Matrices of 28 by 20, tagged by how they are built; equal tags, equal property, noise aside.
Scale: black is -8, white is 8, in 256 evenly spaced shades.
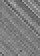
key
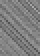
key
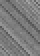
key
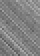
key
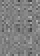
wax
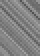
key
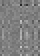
wax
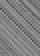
key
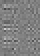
wax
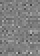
wax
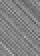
key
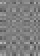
wax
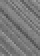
key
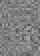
wax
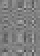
wax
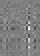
wax
